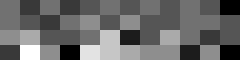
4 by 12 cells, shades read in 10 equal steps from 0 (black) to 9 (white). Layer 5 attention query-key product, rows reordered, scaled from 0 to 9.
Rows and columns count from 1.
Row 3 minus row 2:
1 3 1 -1 -1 4 -4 0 3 0 -2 0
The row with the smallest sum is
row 1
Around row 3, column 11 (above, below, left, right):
4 5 4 3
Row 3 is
5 6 3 3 4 7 1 3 6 4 2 3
